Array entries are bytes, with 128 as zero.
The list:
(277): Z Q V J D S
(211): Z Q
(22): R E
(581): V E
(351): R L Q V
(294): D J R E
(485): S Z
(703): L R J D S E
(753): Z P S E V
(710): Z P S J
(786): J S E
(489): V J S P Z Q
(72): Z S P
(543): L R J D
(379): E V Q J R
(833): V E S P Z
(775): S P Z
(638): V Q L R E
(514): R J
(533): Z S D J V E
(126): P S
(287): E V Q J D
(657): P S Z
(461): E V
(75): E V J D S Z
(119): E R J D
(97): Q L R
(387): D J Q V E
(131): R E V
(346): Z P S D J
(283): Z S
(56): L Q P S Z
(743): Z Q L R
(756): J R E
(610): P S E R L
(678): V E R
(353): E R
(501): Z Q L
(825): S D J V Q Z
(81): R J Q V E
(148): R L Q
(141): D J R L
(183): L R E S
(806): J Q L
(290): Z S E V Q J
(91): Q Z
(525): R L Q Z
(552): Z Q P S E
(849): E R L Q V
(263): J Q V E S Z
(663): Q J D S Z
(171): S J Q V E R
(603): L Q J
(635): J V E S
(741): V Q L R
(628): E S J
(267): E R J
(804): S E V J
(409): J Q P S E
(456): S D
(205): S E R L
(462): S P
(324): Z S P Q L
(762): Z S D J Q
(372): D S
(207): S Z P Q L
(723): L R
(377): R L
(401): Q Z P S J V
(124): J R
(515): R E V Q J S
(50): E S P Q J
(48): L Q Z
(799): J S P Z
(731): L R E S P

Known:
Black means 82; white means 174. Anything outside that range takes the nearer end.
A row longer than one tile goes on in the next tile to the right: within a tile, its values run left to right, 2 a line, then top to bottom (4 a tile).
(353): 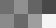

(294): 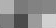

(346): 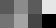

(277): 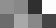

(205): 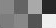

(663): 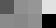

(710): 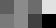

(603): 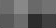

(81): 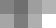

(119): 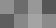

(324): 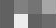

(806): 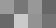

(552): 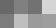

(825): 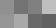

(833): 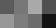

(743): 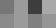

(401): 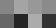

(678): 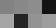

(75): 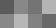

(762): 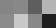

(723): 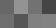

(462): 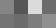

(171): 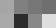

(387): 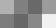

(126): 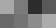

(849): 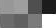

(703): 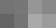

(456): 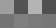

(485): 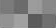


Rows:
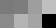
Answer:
(799)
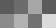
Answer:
(377)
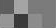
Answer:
(97)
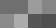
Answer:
(775)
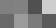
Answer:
(283)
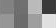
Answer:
(581)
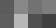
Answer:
(48)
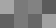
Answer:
(141)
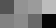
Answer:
(91)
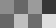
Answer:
(207)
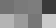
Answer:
(148)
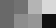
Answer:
(72)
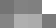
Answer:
(533)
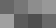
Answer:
(514)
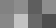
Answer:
(211)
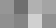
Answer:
(786)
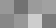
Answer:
(409)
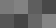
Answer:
(183)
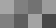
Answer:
(635)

